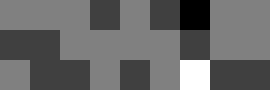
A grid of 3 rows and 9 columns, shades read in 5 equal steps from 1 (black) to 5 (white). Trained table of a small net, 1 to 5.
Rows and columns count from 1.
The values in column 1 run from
2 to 3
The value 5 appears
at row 3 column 7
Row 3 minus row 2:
1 0 -1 0 -1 0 3 -1 -1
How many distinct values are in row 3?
3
